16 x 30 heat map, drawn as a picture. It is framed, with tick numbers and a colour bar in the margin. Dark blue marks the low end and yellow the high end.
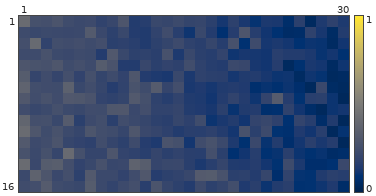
Slope: up to the left. Stripes: none. Grain: fine. Average level on the scale: 20%.
